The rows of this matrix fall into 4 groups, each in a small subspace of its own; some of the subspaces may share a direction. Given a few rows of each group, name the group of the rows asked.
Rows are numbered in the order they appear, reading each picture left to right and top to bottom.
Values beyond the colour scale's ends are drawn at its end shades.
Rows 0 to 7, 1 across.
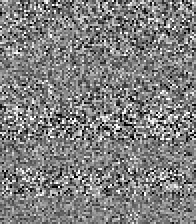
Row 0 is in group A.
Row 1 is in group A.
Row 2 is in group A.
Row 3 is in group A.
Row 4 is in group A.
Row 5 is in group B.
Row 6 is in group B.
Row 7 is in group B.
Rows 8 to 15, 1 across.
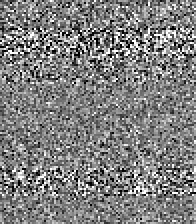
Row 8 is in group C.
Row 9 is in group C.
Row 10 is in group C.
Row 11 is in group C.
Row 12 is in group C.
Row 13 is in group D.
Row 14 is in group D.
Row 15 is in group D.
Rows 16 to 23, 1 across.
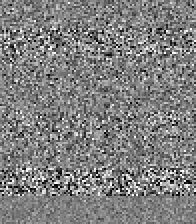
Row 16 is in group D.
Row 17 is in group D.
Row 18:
C
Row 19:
C
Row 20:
B
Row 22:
B
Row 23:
C
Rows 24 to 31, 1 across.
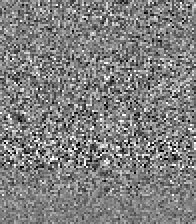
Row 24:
A
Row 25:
C
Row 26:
C
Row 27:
B
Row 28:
D
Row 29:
B
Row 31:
B
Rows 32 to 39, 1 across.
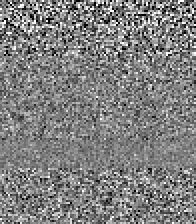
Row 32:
C
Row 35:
D
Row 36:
D
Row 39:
B
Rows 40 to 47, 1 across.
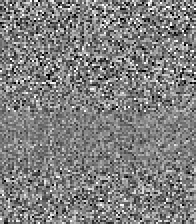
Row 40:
D
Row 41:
A
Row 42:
C
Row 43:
C
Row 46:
D
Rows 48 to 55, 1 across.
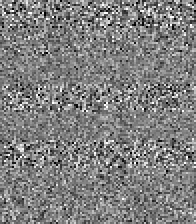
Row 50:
A
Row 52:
B
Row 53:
D
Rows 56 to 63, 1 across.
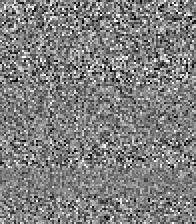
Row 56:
B
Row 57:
C
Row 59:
B
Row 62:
A
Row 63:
B
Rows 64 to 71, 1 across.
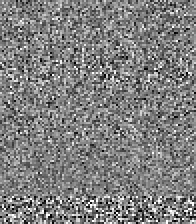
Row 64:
B
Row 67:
C
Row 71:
D
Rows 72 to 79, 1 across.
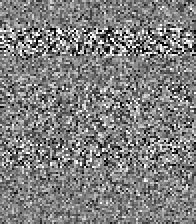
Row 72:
A
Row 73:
D
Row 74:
B
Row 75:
A
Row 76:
C
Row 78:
A
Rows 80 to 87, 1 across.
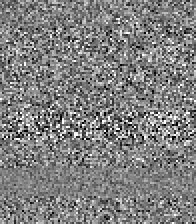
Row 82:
D
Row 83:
C
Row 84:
B
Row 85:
A
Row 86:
A
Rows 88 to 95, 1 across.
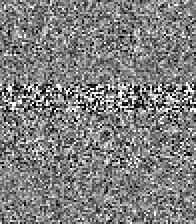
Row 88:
B
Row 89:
D
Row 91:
D
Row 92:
B
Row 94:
A
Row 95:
D
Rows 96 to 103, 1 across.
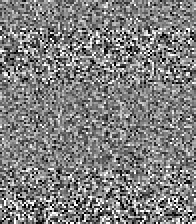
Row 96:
A
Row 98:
C
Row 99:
A
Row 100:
A
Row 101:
A
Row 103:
B
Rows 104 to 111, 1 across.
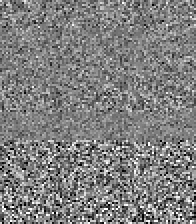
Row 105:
B
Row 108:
B
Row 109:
C
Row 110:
D
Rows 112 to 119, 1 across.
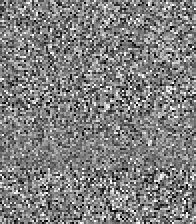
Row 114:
A
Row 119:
A
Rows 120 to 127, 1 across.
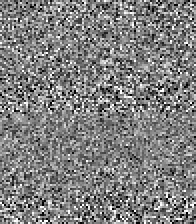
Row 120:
A
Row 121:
A
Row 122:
A
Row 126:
D
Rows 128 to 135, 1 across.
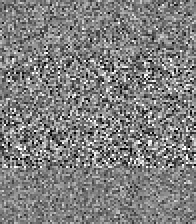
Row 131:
A
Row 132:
D
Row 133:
D
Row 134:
B
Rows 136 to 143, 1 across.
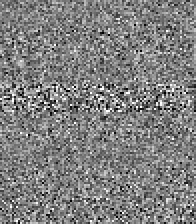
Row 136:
A
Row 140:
A
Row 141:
A
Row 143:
C
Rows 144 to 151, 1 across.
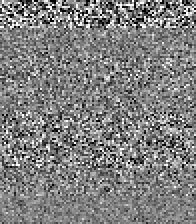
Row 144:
A
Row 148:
B
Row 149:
D
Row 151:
D
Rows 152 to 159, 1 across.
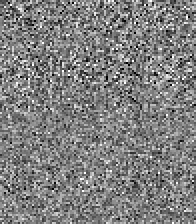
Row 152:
D
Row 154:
A
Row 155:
A
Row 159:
B
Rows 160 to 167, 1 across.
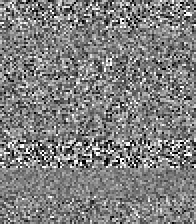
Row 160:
B
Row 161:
A
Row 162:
C
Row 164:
C
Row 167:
C
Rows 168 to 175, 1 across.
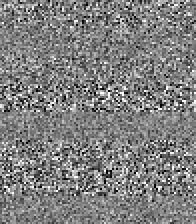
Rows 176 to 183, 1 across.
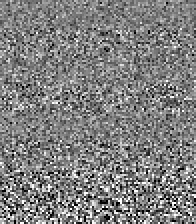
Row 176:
D
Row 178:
D
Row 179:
B
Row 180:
C
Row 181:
D
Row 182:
C
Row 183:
B
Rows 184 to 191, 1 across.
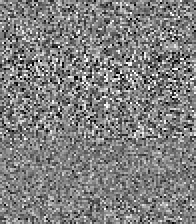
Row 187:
B
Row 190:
C
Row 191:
A
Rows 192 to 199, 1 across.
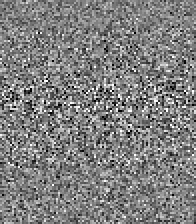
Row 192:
B
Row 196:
A
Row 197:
C
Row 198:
D
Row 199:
D
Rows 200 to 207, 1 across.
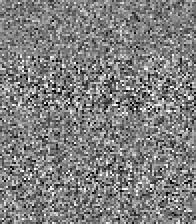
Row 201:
A
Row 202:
A
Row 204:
A
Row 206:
D
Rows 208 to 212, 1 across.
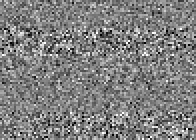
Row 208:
C
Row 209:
D
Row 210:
D
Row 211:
D
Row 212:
A
